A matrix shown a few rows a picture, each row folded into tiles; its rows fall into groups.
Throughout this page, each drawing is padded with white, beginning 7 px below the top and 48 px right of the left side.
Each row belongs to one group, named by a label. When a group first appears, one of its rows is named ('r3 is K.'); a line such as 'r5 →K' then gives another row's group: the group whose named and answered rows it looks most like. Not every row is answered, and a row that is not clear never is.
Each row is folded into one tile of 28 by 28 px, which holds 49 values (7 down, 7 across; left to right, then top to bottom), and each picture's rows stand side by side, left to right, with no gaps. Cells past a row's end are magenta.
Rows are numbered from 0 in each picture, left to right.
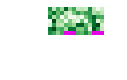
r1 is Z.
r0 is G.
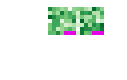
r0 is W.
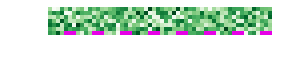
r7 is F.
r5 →W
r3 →G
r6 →F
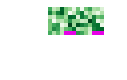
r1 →Z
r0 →Z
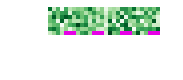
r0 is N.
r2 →G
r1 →F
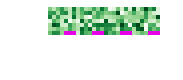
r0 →F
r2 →Z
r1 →G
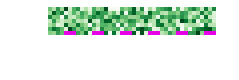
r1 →N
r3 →N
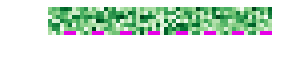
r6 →W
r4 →G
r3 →N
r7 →F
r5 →F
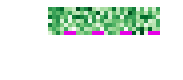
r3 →N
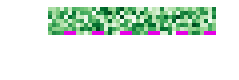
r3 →Z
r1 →G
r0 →F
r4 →N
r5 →F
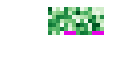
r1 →Z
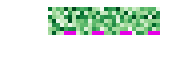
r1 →W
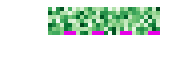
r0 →Z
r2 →N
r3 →G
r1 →F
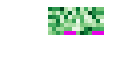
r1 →G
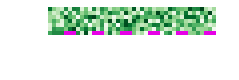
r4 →F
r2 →G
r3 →N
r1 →N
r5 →W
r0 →G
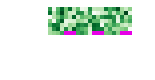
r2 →W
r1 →Z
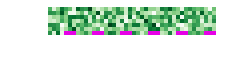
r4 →W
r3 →Z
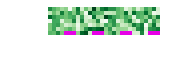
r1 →G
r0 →W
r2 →W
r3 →Z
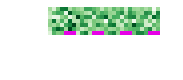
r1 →F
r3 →F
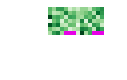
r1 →G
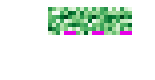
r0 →N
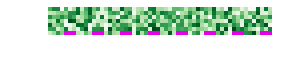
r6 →Z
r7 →Z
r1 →Z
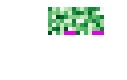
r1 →Z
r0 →N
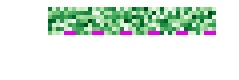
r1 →Z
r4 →N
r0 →N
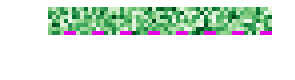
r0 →F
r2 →N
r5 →G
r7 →Z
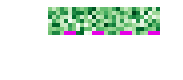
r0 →F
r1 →G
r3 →G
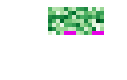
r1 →W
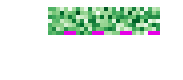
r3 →N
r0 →W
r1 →Z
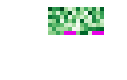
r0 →W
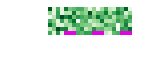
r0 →N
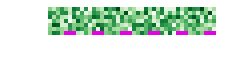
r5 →W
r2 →W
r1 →N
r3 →Z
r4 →N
